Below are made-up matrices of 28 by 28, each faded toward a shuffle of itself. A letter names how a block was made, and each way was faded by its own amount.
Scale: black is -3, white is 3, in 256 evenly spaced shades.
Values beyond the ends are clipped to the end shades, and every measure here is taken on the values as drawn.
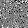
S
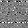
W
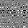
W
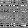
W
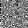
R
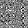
R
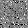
S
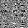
R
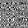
W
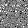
S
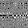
W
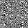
R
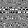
W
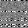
W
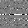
W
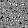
S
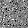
S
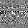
W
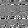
W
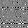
W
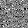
S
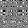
W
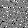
S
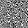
R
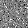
S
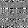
W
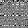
W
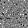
S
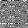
W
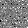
S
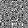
R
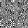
R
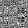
R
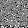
S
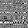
W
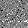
S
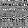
W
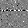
W
